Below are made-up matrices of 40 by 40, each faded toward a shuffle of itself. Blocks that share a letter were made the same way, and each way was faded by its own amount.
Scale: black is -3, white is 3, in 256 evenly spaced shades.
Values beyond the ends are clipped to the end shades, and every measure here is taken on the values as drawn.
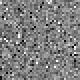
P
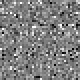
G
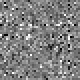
G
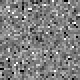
P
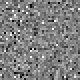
P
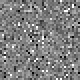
P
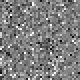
P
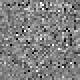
G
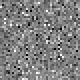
P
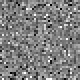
G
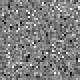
P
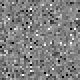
P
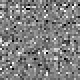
G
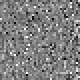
P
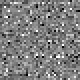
G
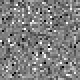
P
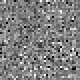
G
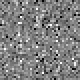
P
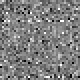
G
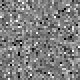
P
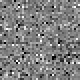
G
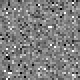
P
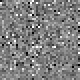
G
